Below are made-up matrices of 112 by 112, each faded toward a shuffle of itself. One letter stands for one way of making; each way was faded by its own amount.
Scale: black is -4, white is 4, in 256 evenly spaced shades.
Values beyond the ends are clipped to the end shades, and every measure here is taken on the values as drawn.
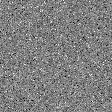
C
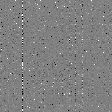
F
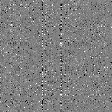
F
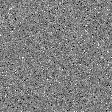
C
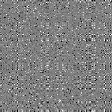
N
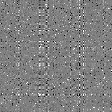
N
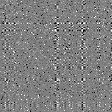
N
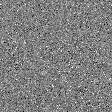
C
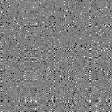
N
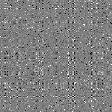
N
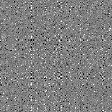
F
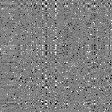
N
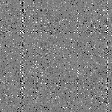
F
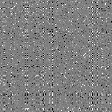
N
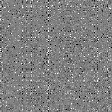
F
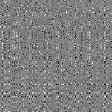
N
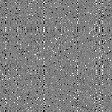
N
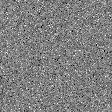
C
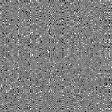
N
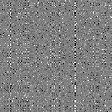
N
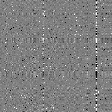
N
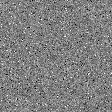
C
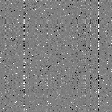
N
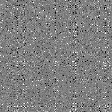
F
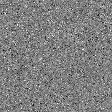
C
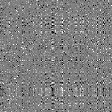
N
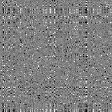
N
